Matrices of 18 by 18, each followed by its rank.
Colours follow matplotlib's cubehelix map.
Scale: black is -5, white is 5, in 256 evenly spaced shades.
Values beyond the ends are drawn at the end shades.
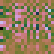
three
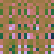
two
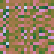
three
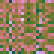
three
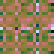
two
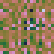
three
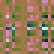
two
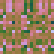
three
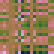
two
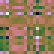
two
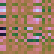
two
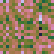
three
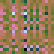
two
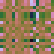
two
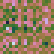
three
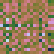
three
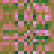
two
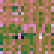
three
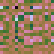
three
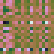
two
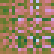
three
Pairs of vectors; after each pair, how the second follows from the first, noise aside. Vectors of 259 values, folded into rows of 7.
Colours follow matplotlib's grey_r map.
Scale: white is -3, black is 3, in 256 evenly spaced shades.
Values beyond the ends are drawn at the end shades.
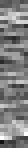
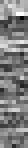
wrapped around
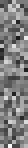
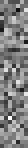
wrapped around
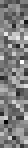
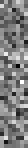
wrapped around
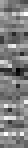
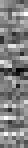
copied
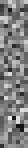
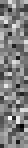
copied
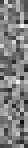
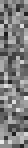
wrapped around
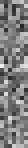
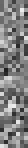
wrapped around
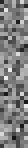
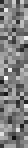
copied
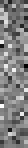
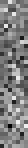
wrapped around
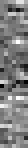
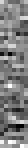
wrapped around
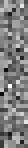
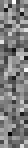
wrapped around
